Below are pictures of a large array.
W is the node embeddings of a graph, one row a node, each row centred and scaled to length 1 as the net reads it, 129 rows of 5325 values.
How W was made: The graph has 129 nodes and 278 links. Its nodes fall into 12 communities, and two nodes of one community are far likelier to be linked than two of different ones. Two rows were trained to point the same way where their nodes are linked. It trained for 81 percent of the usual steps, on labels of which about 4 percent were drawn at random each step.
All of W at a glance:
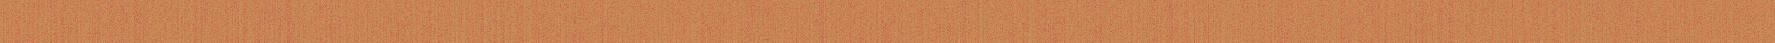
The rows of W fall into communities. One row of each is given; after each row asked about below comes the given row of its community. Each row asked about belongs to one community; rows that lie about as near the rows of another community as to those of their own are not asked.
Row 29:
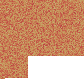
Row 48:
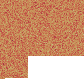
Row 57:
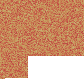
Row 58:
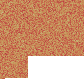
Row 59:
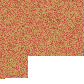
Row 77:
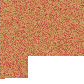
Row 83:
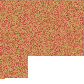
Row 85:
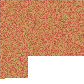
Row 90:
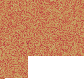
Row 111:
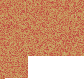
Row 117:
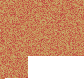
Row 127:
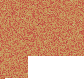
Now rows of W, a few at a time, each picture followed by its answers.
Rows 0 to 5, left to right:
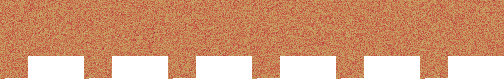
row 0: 77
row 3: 83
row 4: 83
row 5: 85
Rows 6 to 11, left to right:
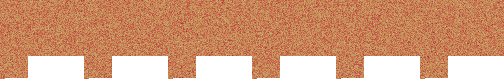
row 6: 59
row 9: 90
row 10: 85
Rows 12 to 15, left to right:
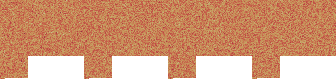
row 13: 111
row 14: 57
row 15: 48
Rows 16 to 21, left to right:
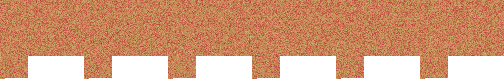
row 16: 57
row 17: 57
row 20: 85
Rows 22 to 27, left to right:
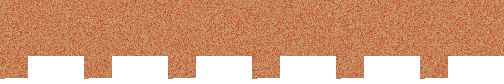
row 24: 117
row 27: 58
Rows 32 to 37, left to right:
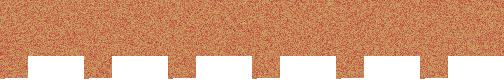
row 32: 83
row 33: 58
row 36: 117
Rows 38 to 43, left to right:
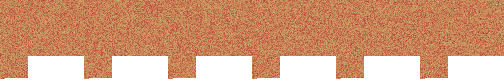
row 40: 59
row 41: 29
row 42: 57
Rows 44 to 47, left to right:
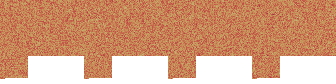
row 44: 29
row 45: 127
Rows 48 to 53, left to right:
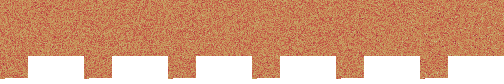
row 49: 29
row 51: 83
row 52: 111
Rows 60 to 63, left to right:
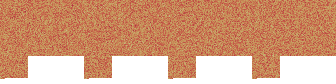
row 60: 77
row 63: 59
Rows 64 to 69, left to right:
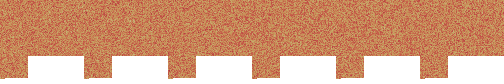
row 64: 57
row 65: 57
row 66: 83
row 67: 29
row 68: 59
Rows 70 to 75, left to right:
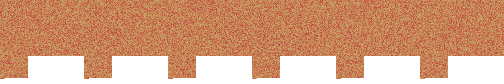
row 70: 59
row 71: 127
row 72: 127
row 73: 90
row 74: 77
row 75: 83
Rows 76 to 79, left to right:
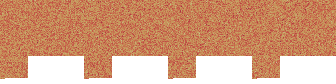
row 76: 90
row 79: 48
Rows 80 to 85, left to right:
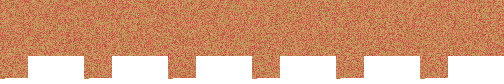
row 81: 77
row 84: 77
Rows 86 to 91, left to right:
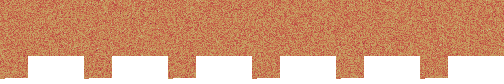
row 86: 117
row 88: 48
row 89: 127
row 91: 29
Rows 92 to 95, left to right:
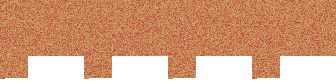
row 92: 127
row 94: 90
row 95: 29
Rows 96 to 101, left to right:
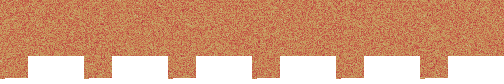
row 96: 127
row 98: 111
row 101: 85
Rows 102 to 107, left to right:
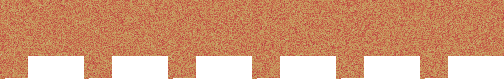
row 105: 77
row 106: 85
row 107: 77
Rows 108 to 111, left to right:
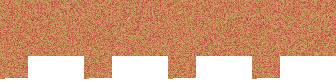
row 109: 29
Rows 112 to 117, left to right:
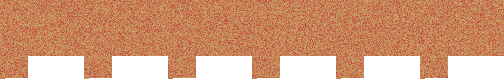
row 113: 57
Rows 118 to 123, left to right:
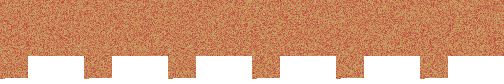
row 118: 29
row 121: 59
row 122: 59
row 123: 59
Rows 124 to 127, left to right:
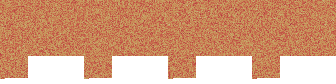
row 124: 77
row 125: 83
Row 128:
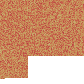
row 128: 90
